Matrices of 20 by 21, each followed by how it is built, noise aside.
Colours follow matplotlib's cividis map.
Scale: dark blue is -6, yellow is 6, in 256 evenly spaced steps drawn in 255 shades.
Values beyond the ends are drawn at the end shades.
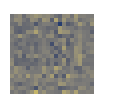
low rank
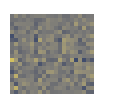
low rank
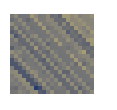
Toeplitz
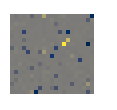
sparse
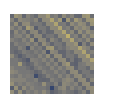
Toeplitz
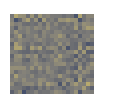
low rank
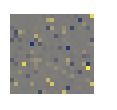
sparse
